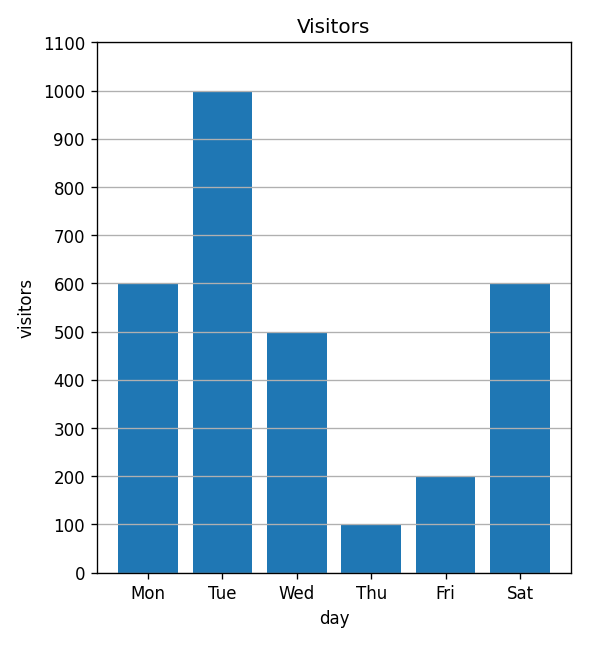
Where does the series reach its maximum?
Tue
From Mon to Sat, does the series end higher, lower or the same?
the same
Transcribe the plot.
Title: Visitors
x-axis: day, ticks Mon Tue Wed Thu Fri Sat
y-axis: visitors, ticks 0 100 200 300 400 500 600 700 800 900 1000 1100
Values:
600 1000 500 100 200 600
